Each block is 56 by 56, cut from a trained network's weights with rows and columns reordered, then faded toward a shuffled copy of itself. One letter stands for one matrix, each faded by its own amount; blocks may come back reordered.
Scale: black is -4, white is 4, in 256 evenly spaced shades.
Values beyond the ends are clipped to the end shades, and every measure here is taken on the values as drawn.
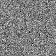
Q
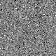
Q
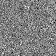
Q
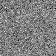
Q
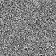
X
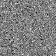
Q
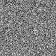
X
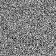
X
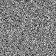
X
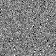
Q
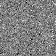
Q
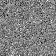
Q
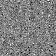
Q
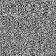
X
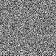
X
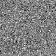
Q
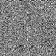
X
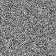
X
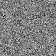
Q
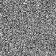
X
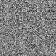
X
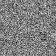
X
